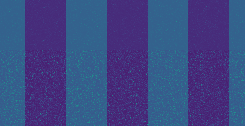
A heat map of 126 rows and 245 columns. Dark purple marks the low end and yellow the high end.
Seam: horizontal, 40% of the way down, the top part calmer. Average level on the scale: 20%. Stripes: upright, repeating 3 times. Slope: none.
